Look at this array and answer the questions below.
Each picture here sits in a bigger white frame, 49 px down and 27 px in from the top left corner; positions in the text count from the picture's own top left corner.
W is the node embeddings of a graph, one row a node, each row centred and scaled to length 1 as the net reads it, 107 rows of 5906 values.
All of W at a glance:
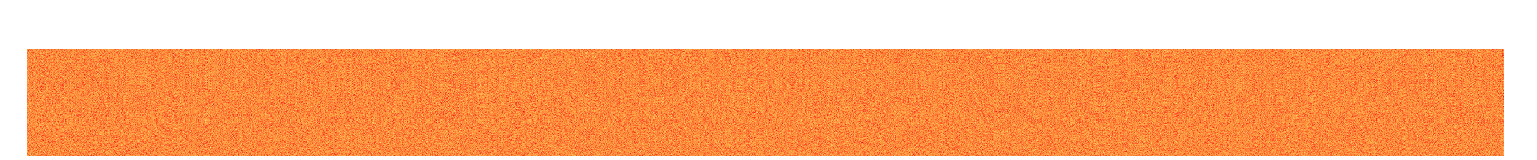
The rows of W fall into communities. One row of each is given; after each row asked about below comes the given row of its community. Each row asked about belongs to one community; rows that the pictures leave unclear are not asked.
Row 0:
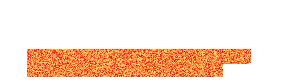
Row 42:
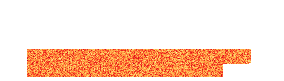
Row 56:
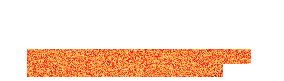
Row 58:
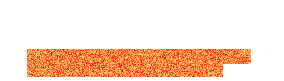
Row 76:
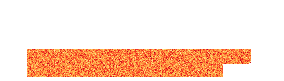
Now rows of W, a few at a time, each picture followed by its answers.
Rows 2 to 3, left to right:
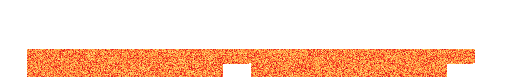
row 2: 42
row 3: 56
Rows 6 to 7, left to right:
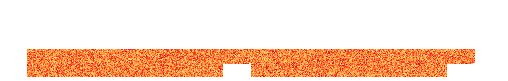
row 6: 58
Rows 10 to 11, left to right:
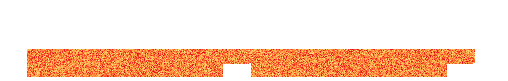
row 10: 76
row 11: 58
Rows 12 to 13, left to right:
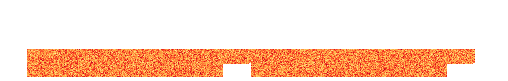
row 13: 76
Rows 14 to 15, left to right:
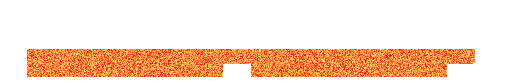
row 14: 56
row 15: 58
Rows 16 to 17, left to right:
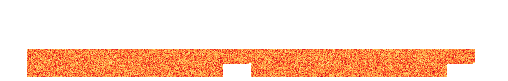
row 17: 0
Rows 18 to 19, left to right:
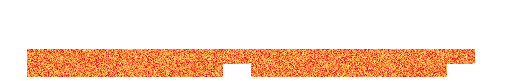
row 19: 0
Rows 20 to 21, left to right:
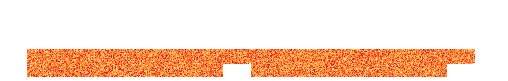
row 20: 42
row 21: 56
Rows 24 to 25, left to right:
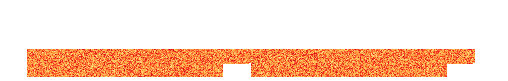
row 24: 56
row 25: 58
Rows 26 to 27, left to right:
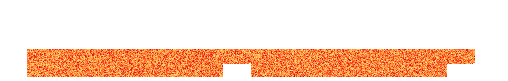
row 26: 58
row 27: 42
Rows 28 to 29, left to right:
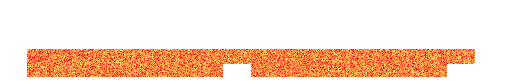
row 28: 76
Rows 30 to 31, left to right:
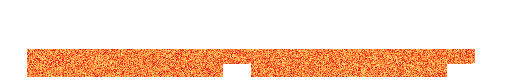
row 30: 0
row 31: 56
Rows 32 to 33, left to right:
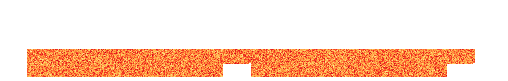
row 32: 0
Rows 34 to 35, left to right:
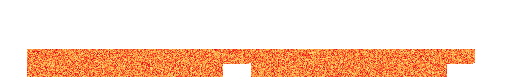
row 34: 0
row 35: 76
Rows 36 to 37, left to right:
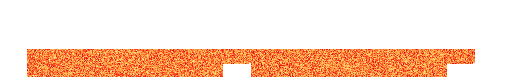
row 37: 0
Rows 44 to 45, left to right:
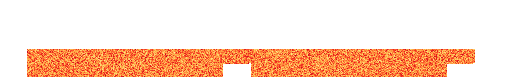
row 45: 56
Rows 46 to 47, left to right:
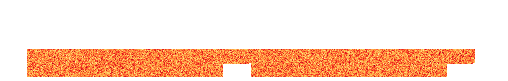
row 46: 56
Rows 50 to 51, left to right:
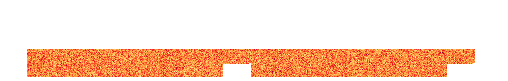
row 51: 76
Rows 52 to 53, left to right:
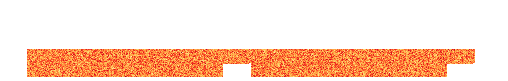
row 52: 42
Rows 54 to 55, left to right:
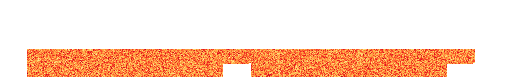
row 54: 0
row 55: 58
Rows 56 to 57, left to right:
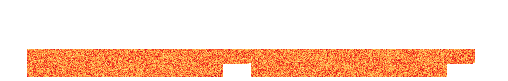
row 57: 0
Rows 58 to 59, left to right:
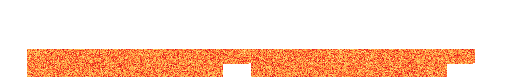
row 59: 76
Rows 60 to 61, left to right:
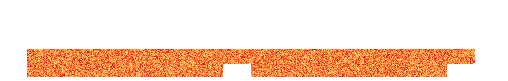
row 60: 56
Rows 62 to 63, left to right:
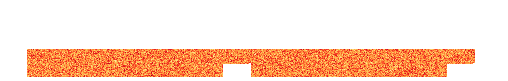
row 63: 42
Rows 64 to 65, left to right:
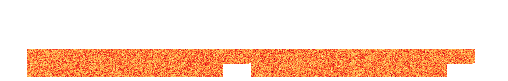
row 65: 76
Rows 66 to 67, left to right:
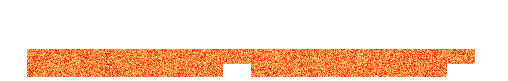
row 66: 76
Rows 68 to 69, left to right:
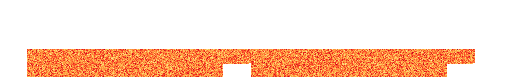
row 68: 42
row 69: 56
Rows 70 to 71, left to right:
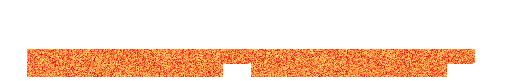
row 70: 0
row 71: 0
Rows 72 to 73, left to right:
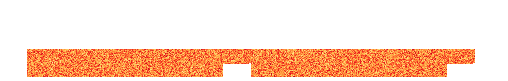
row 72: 0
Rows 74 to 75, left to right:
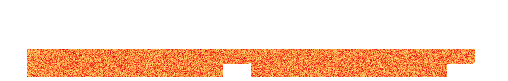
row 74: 58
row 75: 42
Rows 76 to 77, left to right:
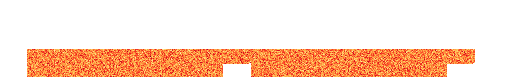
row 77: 76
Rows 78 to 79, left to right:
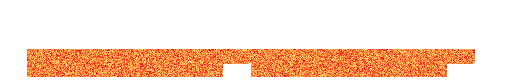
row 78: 58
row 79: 56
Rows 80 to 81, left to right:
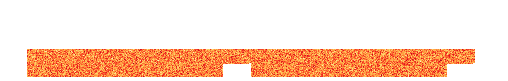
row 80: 42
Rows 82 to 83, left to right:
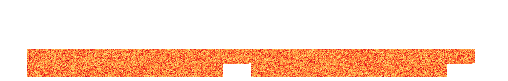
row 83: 0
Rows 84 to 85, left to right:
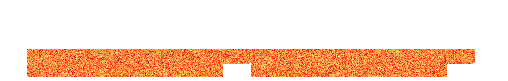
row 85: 0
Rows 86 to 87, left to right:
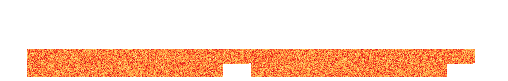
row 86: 0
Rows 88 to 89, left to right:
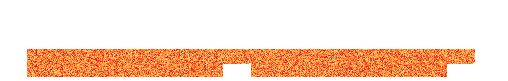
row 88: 42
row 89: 58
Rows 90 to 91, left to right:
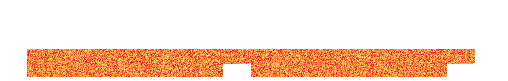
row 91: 56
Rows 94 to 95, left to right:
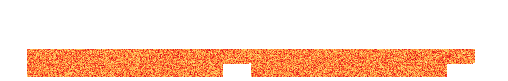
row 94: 58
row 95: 42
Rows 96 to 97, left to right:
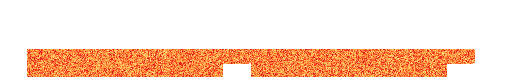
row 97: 42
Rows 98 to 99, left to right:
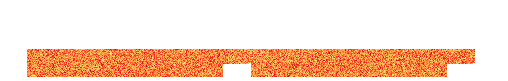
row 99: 58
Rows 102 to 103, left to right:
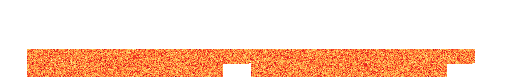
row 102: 42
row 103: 0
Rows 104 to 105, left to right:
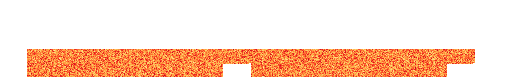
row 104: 56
